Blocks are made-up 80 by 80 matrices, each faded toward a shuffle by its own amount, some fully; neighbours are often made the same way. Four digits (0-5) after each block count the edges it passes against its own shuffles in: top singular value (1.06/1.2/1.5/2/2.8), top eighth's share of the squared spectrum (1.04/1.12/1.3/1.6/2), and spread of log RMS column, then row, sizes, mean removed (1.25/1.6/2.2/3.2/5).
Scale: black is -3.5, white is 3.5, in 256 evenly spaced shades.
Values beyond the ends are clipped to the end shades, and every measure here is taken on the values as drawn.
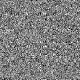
3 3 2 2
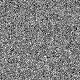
0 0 0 0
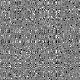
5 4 2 2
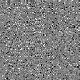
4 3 1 1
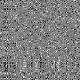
4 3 2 2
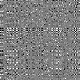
5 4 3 3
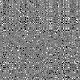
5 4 2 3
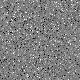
1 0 0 0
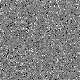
3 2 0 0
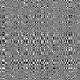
5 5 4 4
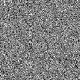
3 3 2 1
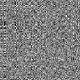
4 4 3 3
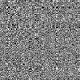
4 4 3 2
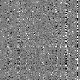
4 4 3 1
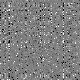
4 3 2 2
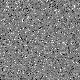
2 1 0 0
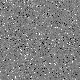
1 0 0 0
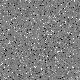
0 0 0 0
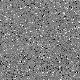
2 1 0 1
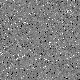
0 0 0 0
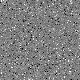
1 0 0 0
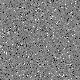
1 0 0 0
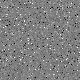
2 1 0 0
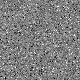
0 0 0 0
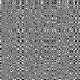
5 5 4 3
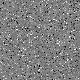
1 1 0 0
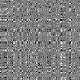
5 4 3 3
